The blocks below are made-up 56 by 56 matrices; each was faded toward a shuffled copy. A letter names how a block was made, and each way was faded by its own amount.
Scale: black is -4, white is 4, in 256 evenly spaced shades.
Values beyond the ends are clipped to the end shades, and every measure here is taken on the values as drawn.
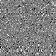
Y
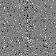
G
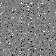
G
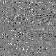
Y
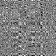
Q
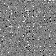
G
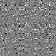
Q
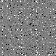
G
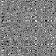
Q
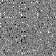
Y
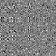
Q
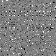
Y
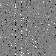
G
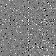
G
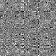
Q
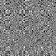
Q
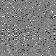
Y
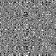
Q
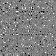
Y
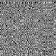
Q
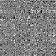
Q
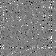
G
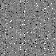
G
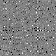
Y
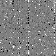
G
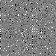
Y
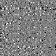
Y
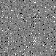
Y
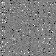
G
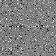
Y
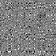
Q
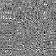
Q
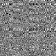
Q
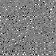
Y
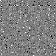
Y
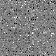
G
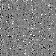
G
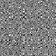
Q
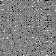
Y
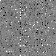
G
